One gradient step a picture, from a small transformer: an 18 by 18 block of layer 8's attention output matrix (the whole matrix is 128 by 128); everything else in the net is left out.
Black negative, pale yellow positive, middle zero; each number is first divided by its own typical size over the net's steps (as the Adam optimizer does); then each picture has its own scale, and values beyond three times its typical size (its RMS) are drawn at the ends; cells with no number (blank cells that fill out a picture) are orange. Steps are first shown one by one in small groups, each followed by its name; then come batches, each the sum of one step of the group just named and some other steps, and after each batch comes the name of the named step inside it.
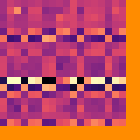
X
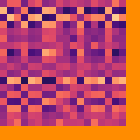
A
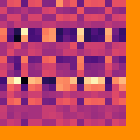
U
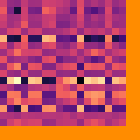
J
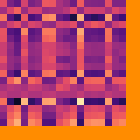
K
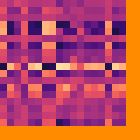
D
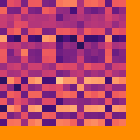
J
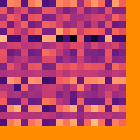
A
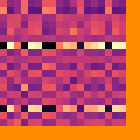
A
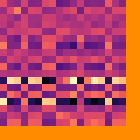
X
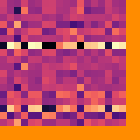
J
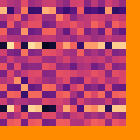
A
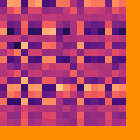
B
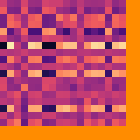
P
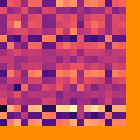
P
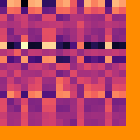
B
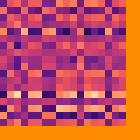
P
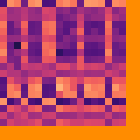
B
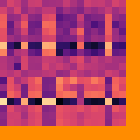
B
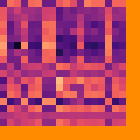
B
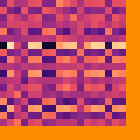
P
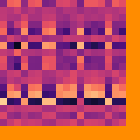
B
